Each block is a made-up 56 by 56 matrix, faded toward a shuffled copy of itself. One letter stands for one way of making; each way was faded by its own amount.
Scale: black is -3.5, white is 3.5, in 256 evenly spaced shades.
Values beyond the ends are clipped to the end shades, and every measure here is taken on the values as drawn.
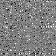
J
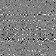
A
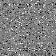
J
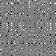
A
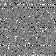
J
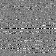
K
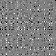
A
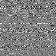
K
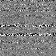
K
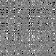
A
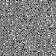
J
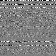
K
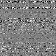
K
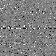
J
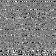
K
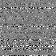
K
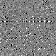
J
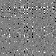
A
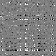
A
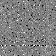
J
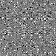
J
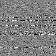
K
